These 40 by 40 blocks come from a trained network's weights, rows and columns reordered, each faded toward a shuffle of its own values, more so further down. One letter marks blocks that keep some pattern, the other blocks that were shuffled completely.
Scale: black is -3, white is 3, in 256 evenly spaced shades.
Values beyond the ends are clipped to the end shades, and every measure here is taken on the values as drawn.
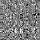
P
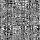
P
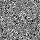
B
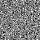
B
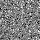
B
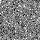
B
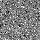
B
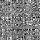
P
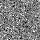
B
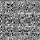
P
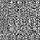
P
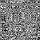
P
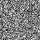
B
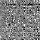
P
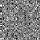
P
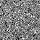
B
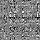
P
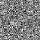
P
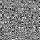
P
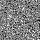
B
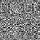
P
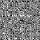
P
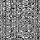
P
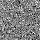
B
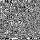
P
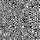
P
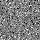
B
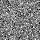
B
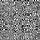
P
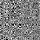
P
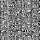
P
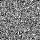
B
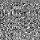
P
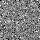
B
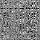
P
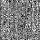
P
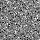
B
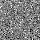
B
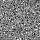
B
